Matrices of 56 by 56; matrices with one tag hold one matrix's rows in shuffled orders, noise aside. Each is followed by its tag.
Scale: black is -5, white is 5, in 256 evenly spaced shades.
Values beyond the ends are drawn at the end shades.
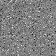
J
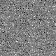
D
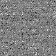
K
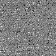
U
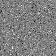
J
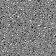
J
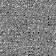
U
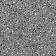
J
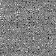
U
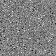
J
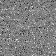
D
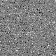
D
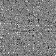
U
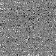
U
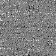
U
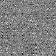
K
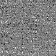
K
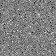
J
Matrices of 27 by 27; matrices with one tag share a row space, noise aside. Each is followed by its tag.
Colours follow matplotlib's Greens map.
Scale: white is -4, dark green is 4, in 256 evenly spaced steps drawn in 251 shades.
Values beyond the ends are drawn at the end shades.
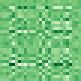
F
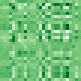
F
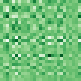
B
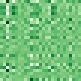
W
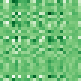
B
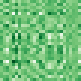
B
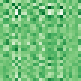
B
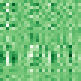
W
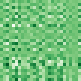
B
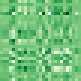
F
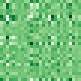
W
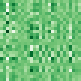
W
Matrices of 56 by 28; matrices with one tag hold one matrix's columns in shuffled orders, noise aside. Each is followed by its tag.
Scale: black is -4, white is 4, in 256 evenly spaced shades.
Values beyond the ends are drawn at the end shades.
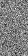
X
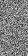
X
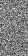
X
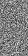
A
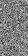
A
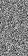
A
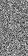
A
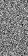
X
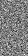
A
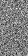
X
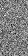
X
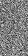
A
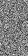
A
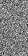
X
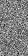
X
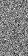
X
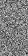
X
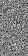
A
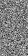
A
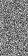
A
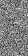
X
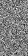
X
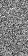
X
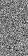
A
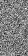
X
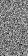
X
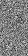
A
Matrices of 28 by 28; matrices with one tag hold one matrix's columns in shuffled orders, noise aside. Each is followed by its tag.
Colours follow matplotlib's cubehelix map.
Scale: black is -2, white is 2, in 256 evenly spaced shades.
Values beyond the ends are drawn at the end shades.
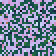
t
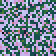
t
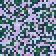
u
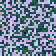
u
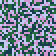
t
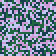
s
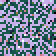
t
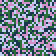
s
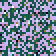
s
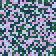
u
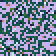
s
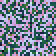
t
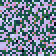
s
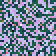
u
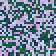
t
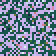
s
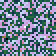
s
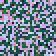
t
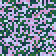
u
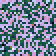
t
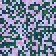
t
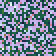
s
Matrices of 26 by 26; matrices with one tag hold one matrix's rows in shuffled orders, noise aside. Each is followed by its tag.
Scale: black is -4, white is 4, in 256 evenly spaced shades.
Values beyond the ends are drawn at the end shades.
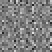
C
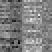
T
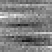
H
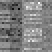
T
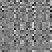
C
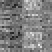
T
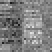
T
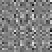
C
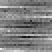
H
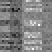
T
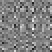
C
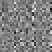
C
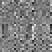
C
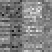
T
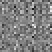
C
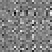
C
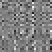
C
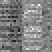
T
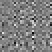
C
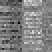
T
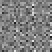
C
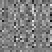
C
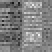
T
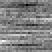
H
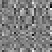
C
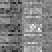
T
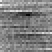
H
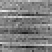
H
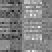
T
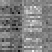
T
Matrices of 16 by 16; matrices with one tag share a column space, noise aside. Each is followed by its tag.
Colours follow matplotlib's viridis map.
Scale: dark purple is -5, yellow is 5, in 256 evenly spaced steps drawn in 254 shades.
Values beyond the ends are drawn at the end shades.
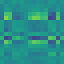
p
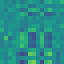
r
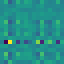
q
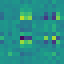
p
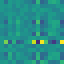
q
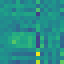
r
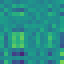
r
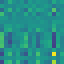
r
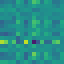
q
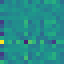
q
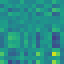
r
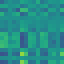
r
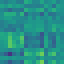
r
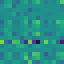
q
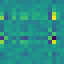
p
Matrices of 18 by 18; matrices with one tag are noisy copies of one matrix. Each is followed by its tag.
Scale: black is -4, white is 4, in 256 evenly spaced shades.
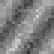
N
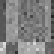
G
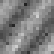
N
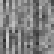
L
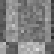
G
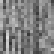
L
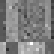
G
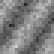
N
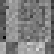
G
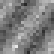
N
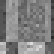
G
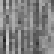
L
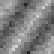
N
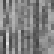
L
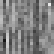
L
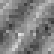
N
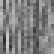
L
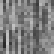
L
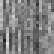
L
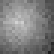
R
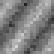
N
